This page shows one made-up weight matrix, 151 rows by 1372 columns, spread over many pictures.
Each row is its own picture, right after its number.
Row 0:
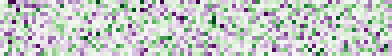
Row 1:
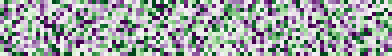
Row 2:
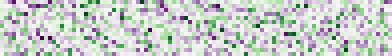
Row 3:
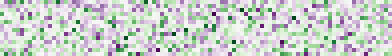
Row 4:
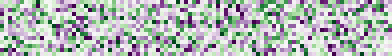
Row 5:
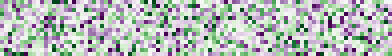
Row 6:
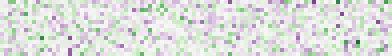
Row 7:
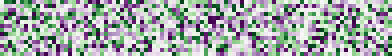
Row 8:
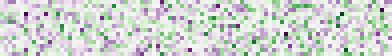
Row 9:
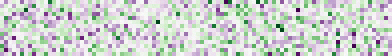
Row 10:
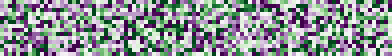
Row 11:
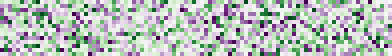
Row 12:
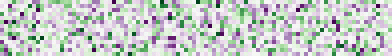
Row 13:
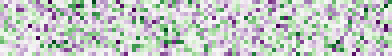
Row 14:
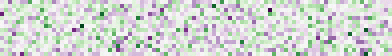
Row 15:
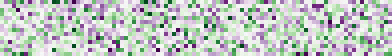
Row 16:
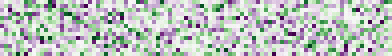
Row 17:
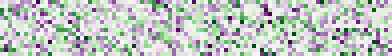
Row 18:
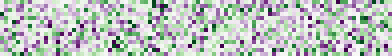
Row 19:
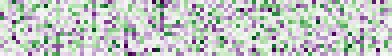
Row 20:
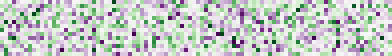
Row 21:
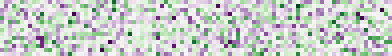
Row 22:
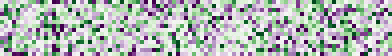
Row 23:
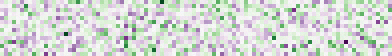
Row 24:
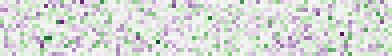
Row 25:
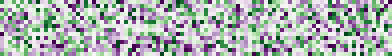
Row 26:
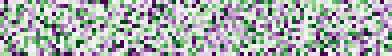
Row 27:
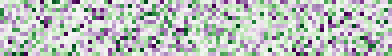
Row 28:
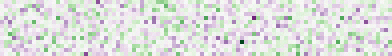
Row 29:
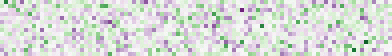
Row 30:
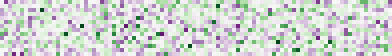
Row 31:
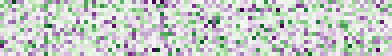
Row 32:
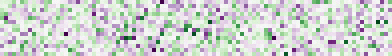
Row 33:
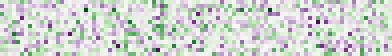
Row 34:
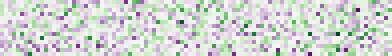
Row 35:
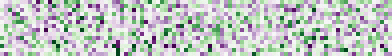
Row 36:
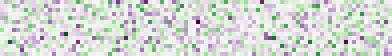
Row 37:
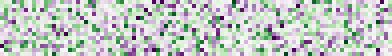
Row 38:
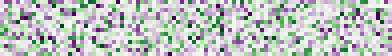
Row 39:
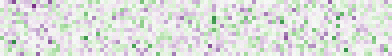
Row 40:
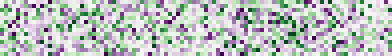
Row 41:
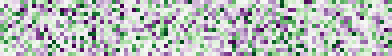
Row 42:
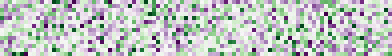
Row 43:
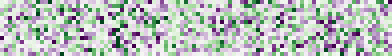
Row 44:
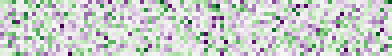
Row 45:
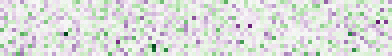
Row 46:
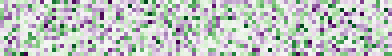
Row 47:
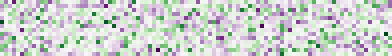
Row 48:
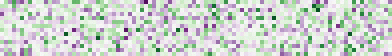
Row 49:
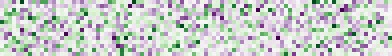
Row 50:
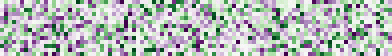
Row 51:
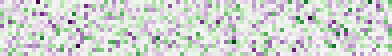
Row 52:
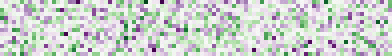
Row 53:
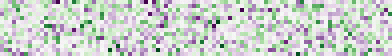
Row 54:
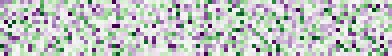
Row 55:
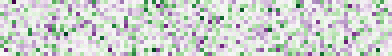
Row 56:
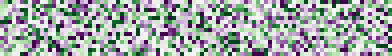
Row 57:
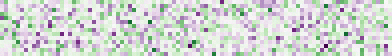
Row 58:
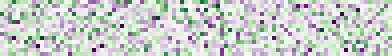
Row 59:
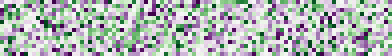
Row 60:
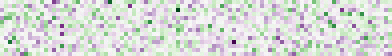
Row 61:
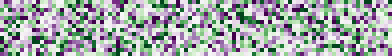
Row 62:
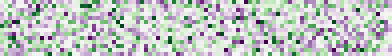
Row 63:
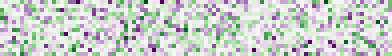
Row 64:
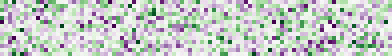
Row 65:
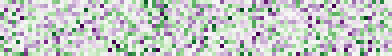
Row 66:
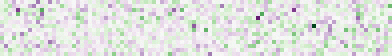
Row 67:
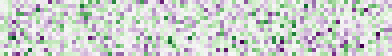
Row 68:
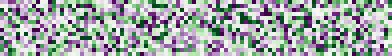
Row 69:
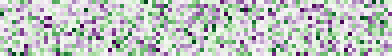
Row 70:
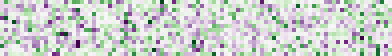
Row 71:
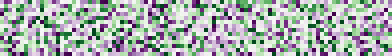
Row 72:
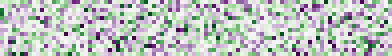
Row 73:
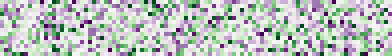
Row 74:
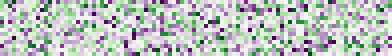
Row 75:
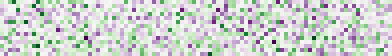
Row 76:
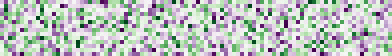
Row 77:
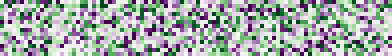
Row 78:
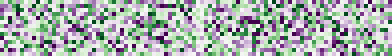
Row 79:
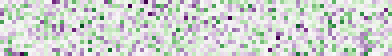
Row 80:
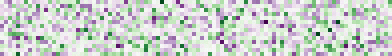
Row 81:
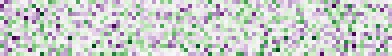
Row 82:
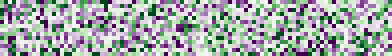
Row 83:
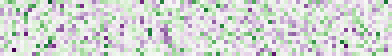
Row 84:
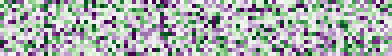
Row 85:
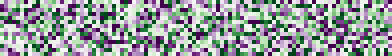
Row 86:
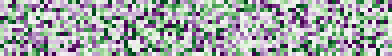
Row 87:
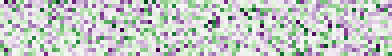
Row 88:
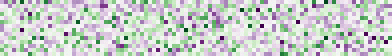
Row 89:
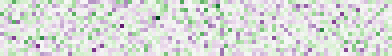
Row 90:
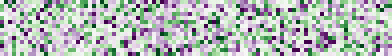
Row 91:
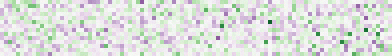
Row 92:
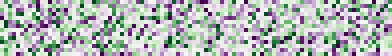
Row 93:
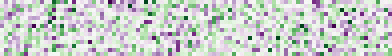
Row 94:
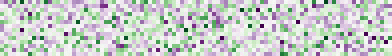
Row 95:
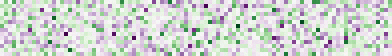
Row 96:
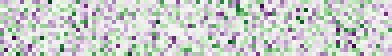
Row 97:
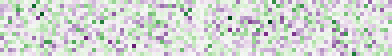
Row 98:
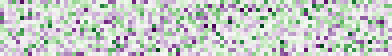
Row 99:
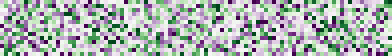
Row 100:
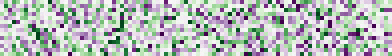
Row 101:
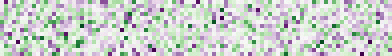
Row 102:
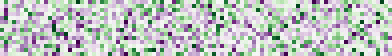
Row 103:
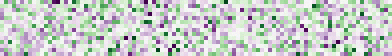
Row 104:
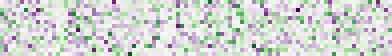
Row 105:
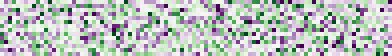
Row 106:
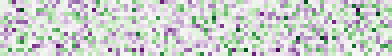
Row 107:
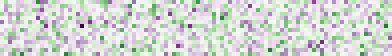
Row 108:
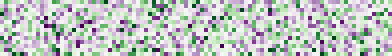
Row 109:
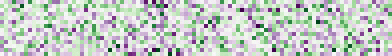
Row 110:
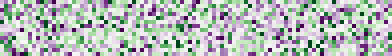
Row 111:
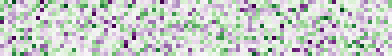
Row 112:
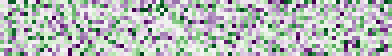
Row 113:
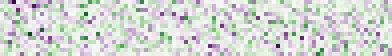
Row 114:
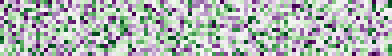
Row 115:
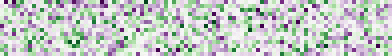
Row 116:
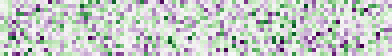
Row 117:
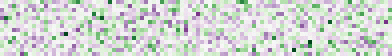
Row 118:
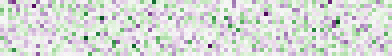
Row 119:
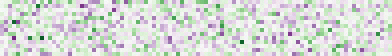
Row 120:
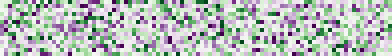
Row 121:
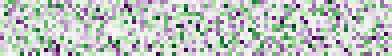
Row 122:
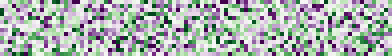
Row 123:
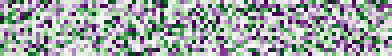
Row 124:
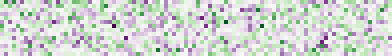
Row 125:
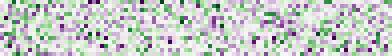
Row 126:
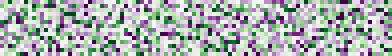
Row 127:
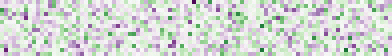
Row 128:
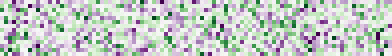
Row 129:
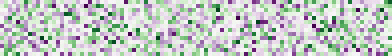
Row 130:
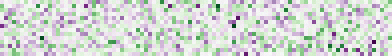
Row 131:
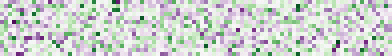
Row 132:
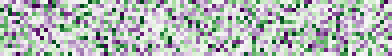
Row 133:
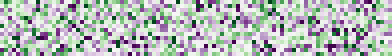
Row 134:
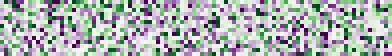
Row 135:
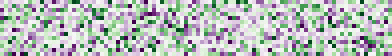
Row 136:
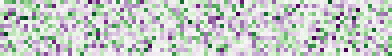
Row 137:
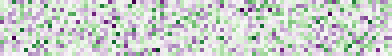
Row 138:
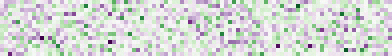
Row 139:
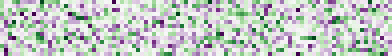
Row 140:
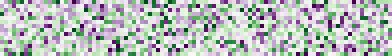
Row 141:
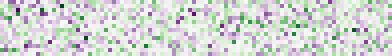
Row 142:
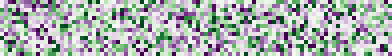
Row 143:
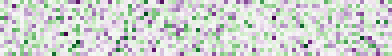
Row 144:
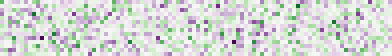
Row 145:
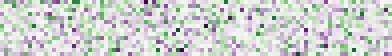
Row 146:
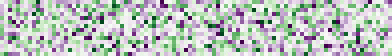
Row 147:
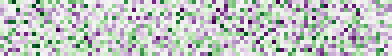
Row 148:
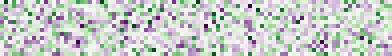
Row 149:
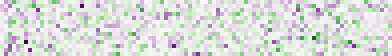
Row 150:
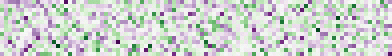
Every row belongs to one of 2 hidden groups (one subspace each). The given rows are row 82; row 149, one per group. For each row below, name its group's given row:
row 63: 82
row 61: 149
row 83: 149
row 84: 82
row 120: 149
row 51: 149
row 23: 82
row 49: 82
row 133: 149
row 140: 82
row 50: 82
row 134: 82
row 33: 82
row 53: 82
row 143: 82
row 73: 82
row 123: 82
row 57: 82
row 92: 149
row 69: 82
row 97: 149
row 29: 82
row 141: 149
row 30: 82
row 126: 149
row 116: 149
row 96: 149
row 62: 149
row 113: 149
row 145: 82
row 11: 149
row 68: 149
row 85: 149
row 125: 149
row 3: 82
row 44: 149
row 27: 82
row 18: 82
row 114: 149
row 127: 149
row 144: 149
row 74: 82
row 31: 82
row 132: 149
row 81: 149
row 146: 149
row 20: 149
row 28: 149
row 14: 82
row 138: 149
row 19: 82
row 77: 82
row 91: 149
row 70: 82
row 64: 82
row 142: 149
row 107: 82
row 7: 149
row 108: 82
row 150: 149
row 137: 82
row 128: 149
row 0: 149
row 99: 149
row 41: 149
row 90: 82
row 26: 82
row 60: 82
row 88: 82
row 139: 149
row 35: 149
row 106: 149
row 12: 149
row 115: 82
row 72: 82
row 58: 149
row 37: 82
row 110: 82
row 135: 82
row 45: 82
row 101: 82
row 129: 149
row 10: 82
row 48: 82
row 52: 82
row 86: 82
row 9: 149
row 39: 149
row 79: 82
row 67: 149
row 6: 149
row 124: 82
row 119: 149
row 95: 82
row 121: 149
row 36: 82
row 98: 82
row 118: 149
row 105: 149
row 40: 149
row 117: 82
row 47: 82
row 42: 82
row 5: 82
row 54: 149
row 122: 82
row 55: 82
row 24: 149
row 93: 82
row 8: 149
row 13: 149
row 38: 149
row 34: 149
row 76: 82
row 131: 149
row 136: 149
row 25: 149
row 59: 82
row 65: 82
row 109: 82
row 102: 82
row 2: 149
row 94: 82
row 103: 82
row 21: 149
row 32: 82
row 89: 149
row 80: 149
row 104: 149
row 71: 82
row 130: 149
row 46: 82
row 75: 149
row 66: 149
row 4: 149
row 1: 82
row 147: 149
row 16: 149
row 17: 149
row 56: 149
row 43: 149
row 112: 149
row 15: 82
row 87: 82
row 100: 149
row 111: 82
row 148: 82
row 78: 149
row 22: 82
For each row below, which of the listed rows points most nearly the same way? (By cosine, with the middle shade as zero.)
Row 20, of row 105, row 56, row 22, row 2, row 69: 2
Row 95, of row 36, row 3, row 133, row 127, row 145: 145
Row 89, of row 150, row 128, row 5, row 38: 5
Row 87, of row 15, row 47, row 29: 15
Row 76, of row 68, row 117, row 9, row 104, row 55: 117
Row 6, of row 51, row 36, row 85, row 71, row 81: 51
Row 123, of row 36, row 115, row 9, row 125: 115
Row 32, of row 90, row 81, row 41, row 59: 90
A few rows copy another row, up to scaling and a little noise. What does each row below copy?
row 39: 142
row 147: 75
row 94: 88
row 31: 84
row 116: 67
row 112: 6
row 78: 97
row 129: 99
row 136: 7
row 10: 86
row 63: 52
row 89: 58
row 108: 1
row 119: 120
